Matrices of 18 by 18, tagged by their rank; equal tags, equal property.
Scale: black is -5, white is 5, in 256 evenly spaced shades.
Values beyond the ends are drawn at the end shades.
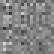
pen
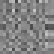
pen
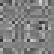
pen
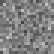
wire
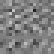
pen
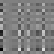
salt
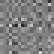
pen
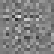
pen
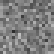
wire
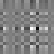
salt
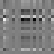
salt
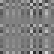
salt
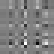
salt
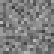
wire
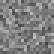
wire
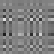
salt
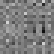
pen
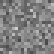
wire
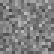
wire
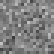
wire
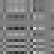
salt
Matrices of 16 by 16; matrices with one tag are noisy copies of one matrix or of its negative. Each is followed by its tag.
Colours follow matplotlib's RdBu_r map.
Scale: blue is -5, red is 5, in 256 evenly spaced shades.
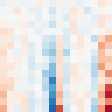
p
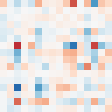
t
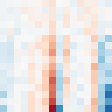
p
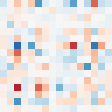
t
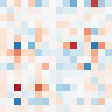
t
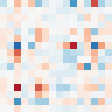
t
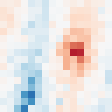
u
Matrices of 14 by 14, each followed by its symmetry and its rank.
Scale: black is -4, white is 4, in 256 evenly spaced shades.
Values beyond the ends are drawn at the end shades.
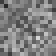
symmetric, full rank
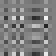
neither, rank one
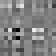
neither, rank two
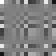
symmetric, rank one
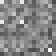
symmetric, rank three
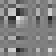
symmetric, rank one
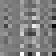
neither, rank two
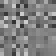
antisymmetric, rank two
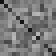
symmetric, full rank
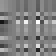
neither, rank one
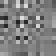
antisymmetric, rank two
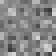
symmetric, rank three
